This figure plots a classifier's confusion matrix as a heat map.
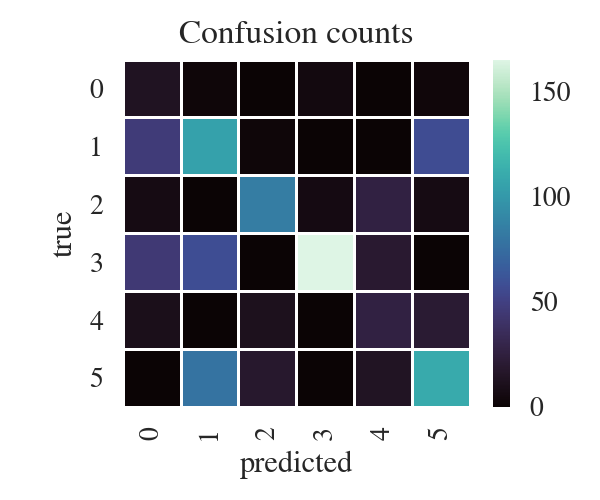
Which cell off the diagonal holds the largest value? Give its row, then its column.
5, 1
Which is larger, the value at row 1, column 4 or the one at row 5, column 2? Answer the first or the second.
the second
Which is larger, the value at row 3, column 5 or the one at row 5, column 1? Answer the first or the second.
the second
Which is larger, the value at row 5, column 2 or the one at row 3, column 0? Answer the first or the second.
the second
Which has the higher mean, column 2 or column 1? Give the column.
1
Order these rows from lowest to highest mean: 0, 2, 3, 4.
0, 4, 2, 3
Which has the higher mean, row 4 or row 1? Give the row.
1
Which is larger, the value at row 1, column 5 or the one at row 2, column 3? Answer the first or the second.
the first
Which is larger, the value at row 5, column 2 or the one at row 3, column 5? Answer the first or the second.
the first
